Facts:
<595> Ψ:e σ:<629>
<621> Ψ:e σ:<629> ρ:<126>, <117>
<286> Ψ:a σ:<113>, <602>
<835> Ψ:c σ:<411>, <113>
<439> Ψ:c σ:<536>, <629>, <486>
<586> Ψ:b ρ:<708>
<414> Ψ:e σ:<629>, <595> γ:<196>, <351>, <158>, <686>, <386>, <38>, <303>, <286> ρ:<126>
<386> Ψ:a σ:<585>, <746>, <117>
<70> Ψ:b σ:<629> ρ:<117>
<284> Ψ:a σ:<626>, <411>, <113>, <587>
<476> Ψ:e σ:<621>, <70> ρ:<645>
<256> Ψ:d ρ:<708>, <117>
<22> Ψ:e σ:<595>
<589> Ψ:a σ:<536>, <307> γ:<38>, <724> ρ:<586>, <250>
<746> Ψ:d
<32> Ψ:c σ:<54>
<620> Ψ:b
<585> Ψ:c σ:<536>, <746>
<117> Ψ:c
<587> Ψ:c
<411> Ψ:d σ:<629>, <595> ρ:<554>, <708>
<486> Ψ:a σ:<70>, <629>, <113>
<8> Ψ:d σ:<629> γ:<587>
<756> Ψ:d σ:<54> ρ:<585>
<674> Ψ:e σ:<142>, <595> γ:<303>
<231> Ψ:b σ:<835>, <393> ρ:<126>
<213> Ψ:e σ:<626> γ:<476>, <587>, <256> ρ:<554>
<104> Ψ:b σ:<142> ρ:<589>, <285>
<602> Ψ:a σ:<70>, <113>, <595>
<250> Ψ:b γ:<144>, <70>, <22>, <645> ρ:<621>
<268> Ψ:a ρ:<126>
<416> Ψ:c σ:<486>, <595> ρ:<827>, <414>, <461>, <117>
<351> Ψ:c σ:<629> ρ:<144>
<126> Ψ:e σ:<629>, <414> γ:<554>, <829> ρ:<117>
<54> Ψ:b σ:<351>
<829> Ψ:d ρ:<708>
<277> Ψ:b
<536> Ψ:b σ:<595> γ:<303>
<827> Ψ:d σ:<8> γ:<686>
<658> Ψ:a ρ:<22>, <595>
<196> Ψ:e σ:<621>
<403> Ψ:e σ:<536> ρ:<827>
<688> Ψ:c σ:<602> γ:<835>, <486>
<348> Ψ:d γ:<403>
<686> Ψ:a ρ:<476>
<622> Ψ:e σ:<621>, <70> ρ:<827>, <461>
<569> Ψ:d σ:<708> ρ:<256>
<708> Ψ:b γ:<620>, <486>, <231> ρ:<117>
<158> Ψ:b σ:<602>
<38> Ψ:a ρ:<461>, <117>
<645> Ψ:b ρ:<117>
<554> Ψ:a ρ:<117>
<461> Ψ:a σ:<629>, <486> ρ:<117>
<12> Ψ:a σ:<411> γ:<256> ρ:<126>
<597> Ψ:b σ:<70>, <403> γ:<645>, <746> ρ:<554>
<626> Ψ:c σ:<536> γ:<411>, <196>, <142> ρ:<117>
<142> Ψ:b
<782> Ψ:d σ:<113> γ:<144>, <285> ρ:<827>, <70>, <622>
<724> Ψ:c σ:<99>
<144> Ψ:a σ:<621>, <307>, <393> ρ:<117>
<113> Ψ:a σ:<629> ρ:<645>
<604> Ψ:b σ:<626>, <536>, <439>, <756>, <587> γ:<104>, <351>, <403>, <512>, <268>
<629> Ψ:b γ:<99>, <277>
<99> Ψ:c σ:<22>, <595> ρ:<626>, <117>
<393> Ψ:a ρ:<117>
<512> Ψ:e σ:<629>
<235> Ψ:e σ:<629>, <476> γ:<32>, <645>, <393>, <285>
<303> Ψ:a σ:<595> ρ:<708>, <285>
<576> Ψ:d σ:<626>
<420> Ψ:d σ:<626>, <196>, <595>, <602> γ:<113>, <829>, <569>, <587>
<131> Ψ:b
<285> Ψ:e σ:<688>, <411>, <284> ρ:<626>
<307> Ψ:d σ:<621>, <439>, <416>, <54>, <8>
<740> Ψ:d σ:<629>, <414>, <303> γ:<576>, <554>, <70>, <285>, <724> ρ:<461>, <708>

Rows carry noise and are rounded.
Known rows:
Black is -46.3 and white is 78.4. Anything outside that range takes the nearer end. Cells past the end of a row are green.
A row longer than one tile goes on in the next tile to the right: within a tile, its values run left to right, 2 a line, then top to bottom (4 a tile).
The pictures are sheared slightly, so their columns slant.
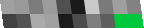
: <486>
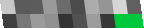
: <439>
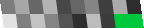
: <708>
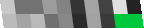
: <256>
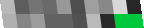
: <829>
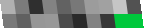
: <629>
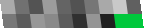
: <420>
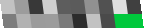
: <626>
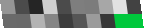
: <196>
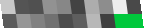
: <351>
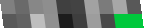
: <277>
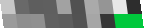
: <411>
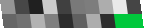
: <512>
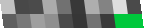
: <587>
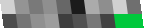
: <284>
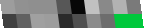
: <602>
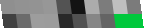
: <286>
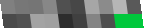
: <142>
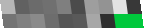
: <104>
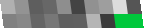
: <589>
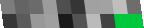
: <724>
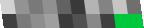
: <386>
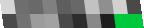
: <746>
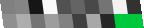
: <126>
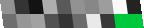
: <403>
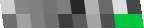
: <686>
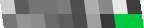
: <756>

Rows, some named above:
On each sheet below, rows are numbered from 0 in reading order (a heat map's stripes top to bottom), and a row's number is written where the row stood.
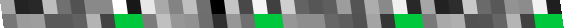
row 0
<476>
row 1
<393>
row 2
<411>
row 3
<476>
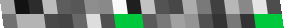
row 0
<622>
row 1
<587>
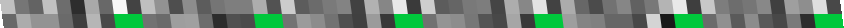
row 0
<99>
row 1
<536>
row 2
<756>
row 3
<756>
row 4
<740>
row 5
<231>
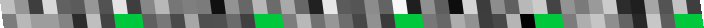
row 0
<626>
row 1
<12>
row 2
<621>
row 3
<235>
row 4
<645>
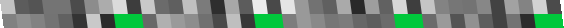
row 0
<782>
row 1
<99>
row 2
<303>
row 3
<231>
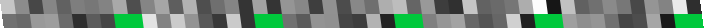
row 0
<536>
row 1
<708>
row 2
<604>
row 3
<285>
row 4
<569>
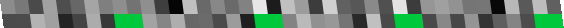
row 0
<688>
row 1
<213>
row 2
<626>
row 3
<268>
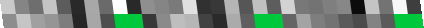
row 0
<70>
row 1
<117>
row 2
<113>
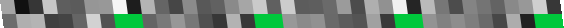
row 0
<622>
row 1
<827>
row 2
<411>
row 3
<597>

